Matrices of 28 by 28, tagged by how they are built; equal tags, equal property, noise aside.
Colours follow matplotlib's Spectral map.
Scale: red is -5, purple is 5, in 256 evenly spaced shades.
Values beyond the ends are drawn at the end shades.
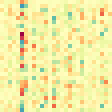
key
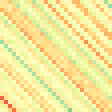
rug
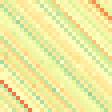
rug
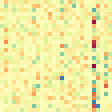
key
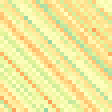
rug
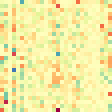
key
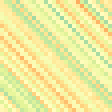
rug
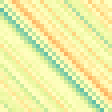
rug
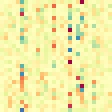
key
